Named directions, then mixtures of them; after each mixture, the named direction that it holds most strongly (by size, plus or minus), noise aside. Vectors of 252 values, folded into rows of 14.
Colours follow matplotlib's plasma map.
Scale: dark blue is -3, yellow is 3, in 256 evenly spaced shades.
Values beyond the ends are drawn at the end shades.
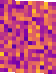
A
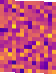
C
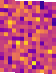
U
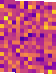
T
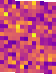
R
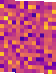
T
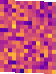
C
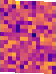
R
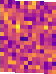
R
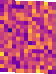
A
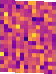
A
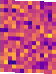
C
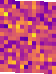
R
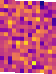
U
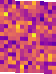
R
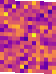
R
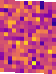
U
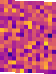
C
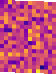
A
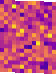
C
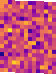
A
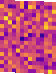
T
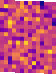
U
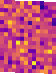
U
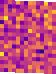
A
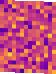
C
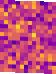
R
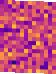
C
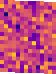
R
